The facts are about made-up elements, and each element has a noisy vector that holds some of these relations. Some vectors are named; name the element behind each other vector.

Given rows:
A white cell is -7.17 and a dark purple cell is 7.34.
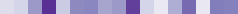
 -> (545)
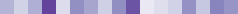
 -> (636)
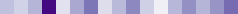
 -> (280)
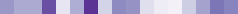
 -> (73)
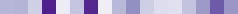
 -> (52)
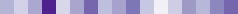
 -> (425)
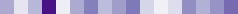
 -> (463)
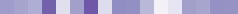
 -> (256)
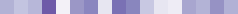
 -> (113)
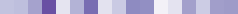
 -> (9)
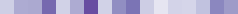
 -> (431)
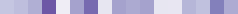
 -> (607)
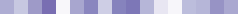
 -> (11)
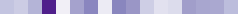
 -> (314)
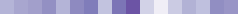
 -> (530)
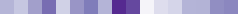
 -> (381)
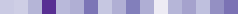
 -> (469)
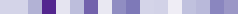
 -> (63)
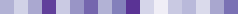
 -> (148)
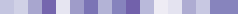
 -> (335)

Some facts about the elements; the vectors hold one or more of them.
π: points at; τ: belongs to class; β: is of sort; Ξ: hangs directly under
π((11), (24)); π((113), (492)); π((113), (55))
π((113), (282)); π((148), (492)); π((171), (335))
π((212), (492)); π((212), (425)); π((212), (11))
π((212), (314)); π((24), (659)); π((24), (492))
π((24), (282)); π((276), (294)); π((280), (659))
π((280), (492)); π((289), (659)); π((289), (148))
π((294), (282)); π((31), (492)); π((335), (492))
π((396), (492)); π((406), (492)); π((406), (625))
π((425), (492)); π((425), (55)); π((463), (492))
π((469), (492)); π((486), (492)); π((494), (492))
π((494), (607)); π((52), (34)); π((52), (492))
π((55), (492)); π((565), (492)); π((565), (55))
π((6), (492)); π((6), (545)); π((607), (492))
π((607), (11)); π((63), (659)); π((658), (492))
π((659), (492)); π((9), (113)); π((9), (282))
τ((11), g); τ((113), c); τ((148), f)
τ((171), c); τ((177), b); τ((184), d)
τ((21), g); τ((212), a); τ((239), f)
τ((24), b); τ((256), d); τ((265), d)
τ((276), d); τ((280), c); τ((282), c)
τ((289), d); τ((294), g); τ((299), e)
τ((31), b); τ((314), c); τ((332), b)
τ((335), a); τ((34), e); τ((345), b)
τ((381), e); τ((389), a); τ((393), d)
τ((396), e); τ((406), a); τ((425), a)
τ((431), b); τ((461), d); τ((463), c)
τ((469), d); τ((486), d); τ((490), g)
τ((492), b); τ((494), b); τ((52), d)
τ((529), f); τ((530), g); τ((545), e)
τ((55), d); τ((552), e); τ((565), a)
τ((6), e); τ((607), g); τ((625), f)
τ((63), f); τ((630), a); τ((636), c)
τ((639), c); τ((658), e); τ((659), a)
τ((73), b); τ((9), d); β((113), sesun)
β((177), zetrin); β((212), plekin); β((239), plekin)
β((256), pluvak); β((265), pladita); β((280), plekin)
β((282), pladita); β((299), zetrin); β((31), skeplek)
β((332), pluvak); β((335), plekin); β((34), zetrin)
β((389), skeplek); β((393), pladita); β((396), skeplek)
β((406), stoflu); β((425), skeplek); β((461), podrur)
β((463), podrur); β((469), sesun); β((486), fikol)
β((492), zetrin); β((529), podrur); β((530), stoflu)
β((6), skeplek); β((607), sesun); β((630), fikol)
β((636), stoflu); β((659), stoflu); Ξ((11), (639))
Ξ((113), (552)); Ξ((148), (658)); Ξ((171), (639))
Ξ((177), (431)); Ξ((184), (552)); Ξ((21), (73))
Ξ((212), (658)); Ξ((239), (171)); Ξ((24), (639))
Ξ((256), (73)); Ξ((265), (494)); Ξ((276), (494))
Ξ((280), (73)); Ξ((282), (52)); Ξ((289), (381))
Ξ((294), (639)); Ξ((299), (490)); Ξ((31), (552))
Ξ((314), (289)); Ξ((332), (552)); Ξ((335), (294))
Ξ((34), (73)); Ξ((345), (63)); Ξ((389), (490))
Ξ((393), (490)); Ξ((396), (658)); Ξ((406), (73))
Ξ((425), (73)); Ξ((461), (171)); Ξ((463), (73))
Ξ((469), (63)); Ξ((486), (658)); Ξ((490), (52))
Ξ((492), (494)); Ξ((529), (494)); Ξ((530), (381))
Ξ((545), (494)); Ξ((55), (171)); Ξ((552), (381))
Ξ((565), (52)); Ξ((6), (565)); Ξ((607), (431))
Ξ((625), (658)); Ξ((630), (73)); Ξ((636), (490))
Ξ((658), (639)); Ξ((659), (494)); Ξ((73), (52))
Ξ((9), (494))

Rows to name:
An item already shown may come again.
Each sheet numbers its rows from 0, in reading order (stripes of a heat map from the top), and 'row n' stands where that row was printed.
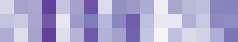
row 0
(31)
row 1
(335)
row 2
(212)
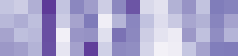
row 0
(299)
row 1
(393)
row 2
(113)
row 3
(73)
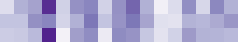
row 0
(492)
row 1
(461)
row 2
(314)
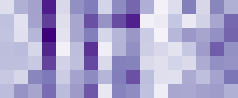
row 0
(492)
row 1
(658)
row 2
(280)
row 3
(52)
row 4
(289)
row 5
(239)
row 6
(184)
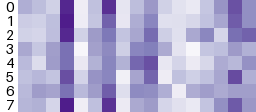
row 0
(52)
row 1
(565)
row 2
(6)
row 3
(11)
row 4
(639)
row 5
(490)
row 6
(184)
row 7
(52)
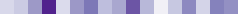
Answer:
(659)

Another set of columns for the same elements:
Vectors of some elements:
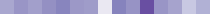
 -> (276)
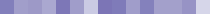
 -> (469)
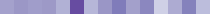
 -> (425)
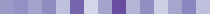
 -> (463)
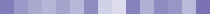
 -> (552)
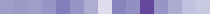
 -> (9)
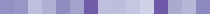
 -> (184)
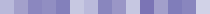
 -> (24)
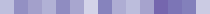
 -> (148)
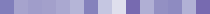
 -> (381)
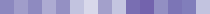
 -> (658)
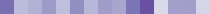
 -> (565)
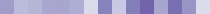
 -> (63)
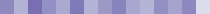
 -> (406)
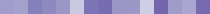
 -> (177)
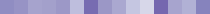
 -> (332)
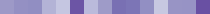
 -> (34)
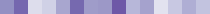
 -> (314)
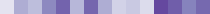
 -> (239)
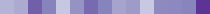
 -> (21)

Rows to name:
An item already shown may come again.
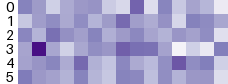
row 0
(113)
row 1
(11)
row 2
(406)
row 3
(492)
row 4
(486)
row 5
(31)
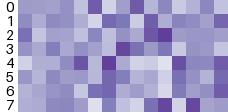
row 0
(463)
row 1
(431)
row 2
(52)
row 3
(607)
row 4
(461)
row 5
(530)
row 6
(630)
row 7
(294)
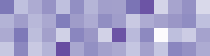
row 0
(565)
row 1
(335)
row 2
(282)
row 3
(55)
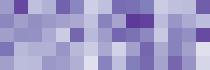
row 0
(545)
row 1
(494)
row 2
(34)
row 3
(289)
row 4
(63)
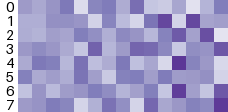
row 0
(636)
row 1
(294)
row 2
(212)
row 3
(34)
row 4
(625)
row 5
(469)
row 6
(529)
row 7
(73)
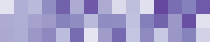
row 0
(239)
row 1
(212)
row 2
(280)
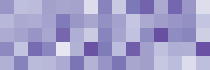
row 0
(63)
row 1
(335)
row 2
(486)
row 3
(490)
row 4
(659)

